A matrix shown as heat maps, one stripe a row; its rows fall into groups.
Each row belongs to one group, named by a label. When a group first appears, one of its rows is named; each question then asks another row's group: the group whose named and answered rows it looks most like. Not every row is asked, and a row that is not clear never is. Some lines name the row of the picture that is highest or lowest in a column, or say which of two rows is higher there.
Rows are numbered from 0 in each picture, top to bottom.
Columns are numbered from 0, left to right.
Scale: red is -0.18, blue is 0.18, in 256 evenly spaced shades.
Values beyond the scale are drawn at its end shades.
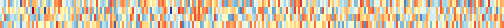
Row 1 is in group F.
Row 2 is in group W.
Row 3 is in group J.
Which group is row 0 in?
J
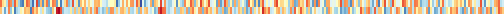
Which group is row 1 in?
J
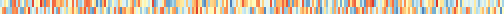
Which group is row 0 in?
F
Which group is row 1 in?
W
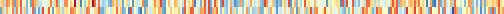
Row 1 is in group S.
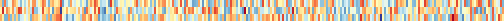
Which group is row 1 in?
S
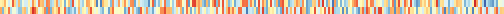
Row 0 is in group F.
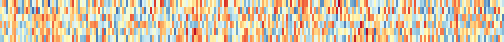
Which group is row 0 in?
W
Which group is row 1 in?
W
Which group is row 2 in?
F
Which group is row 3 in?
J
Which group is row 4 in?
F
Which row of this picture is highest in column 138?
4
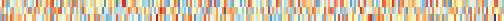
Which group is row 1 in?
J
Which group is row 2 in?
S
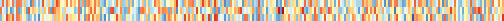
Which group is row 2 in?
S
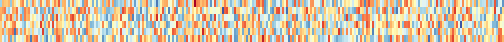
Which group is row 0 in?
F
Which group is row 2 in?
S
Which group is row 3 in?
F
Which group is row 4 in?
S
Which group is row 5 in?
J
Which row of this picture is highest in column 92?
5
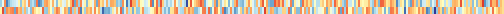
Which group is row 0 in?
W
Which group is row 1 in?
S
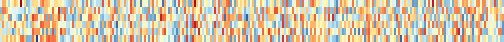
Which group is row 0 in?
F
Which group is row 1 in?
W
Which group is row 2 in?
J
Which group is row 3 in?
F
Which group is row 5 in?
F
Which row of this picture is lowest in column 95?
4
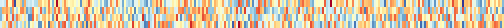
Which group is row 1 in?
F
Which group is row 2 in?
S
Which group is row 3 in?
W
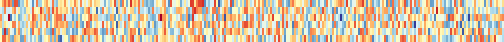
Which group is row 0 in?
W
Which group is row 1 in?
F
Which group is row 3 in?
F
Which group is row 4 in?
J
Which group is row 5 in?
W
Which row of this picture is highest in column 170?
2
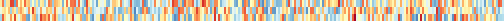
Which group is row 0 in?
S
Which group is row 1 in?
F
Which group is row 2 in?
F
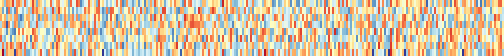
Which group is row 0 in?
S
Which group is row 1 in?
J
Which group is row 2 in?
W
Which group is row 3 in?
W
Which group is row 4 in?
J
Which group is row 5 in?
J
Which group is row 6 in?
S
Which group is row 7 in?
S
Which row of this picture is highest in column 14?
7
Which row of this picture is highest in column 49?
4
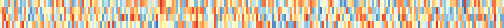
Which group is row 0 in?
J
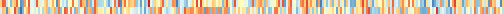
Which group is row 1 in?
W
